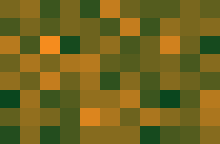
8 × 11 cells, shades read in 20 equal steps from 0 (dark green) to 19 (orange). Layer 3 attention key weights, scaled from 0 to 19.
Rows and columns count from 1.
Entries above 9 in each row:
2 3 4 4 5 5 6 5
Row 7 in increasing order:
5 7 8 8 9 10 11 13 13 13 17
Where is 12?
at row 5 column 5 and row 6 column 2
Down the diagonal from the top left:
9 9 19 13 12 11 8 1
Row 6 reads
0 12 4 6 11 11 14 4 0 6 14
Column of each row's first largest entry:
6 7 3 5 3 7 5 2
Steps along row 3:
down up down up up down up up down down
